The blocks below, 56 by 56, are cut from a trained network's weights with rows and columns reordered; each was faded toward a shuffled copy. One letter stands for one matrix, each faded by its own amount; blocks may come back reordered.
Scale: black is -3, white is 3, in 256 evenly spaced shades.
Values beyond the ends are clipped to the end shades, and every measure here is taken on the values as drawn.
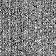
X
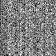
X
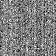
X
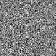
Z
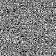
Z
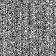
X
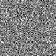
Z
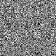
Z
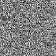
Z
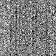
X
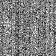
X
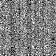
X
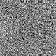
Z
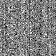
X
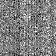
X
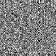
Z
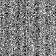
X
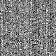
X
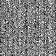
X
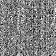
X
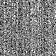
X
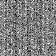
X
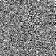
Z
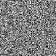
Z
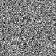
Z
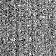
X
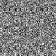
Z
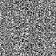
Z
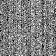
X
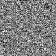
Z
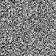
Z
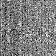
X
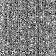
X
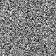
Z
